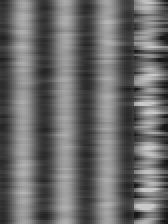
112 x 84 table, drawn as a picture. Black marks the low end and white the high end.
Seam: vertical, 80% of the way across, the left part calmer. Average level on the scale: 40%. Slope: none. Stripes: upright, repeating 4 times.
